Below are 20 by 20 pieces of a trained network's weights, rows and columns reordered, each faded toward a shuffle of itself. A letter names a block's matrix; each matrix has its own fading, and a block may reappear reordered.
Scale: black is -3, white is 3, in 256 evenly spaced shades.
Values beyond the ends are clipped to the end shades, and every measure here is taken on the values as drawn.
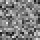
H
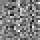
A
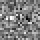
H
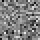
H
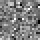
H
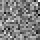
H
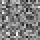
A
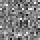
H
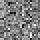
A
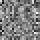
A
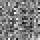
A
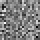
A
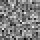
H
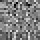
A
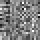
A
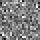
H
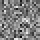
A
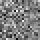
H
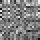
A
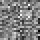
A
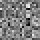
A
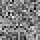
H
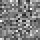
H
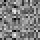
A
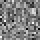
A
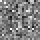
H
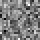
A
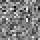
H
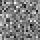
H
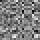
A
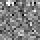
H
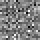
H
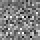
H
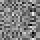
A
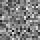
H
